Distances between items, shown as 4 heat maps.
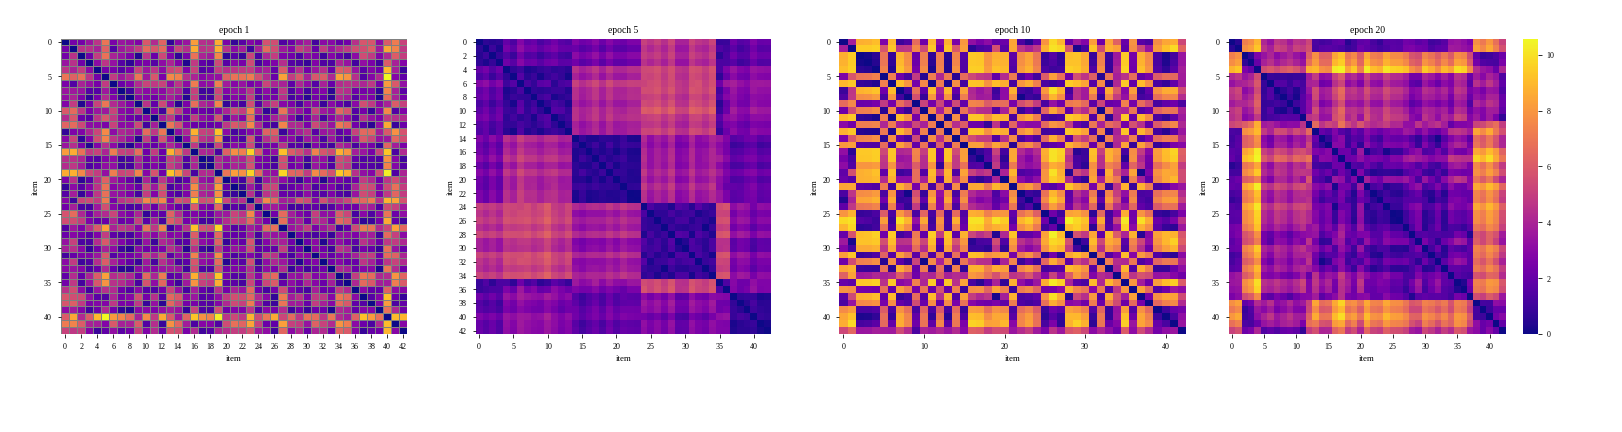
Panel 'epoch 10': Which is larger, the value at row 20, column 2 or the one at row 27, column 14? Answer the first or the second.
the first
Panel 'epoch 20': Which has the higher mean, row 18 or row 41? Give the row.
41
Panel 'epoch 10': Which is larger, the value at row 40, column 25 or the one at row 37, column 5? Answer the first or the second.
the second
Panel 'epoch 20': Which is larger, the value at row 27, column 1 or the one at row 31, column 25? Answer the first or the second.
the first
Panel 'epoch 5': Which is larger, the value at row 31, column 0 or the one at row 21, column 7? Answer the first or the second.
the first
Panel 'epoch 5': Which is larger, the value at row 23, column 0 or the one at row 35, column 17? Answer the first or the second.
the second
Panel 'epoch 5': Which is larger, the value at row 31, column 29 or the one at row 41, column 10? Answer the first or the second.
the second
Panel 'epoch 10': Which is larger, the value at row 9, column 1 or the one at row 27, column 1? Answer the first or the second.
the second
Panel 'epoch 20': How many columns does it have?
43
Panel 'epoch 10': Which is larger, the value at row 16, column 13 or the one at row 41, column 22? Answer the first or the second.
the first
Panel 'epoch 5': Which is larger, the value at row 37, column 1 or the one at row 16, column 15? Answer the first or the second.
the first
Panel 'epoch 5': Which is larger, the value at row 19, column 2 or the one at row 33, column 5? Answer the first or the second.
the second
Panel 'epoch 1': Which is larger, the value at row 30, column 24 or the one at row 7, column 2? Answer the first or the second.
the second
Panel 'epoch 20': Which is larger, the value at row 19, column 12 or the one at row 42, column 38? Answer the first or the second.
the first
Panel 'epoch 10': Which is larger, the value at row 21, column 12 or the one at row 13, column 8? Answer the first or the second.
the second
